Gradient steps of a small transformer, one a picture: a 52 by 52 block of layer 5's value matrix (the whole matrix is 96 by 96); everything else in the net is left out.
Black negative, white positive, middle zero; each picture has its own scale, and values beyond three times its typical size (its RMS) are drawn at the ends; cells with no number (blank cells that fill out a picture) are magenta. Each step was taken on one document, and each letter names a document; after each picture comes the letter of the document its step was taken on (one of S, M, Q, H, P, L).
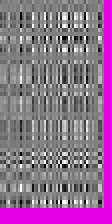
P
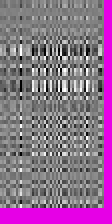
P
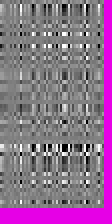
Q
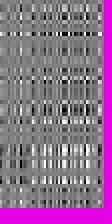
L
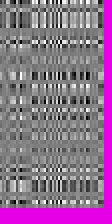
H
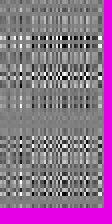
P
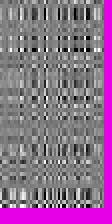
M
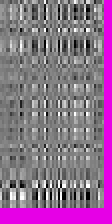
M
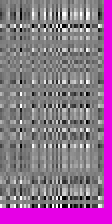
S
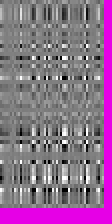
Q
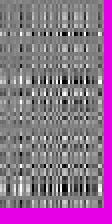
P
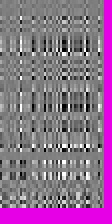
L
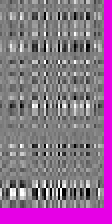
M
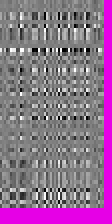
M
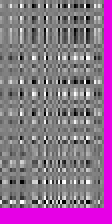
M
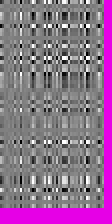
Q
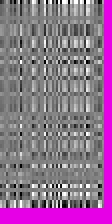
S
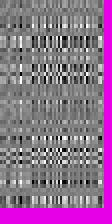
P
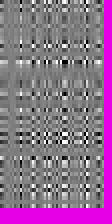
Q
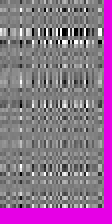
P
